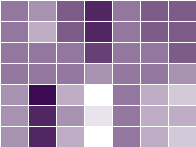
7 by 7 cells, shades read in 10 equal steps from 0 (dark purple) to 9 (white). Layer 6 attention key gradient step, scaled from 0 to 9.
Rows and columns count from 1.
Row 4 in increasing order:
4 4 4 4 4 5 5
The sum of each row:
23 24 25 30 37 35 38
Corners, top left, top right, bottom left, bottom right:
4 3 5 7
